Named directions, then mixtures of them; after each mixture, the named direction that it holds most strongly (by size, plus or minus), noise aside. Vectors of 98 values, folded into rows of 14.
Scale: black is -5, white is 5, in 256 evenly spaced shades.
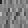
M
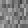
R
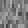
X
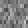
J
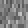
X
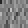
M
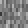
X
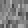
X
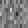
M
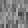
X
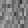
R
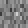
R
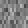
J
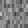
R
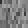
M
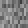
R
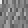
M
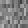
R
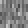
X
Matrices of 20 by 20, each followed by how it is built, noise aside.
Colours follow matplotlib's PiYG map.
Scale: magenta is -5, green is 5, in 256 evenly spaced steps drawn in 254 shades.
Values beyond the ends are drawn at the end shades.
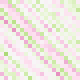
Toeplitz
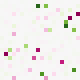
sparse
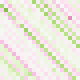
Toeplitz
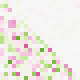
lower triangular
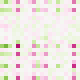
low rank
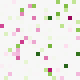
sparse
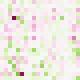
low rank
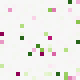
sparse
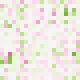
low rank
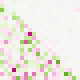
lower triangular
